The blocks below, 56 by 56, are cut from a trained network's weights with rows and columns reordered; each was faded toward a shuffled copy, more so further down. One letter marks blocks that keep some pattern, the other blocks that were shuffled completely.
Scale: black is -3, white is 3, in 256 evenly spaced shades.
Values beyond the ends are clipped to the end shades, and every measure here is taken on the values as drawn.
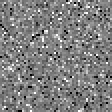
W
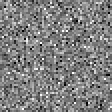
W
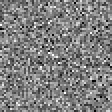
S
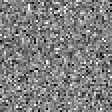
S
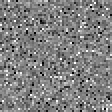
W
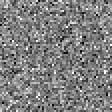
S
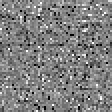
S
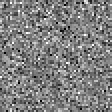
W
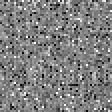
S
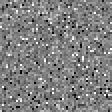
W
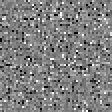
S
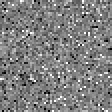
W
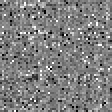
S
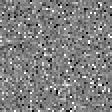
W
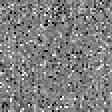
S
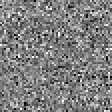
S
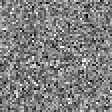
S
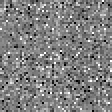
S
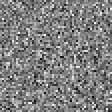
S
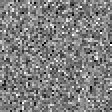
W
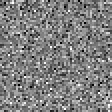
W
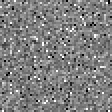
W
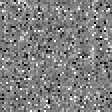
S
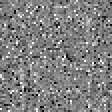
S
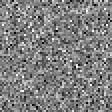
W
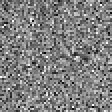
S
